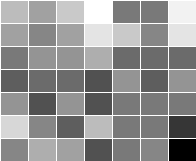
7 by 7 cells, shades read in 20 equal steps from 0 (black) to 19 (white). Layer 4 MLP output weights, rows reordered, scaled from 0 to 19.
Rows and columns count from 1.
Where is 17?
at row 2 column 4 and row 2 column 7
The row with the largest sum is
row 1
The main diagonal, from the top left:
14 10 11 6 9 9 0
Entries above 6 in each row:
7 7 7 6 5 6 5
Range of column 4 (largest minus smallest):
13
